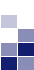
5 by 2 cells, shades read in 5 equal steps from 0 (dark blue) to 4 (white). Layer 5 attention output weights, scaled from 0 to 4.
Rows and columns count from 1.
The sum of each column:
13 12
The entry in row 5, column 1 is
0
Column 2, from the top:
4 4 2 0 2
